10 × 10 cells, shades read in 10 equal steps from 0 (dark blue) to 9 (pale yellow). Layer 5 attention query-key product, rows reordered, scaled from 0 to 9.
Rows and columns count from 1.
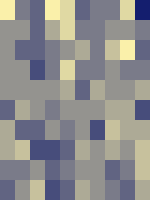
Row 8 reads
6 7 2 2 3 6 5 6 5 7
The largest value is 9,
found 3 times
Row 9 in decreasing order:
7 5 5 5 4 4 4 4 3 3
